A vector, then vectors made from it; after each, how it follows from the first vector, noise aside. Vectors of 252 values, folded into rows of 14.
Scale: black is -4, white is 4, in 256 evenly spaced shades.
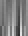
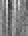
reversed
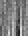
copied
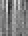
reversed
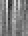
reversed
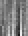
copied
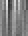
reversed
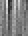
reversed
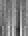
copied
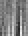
copied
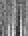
copied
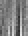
copied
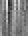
reversed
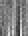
copied
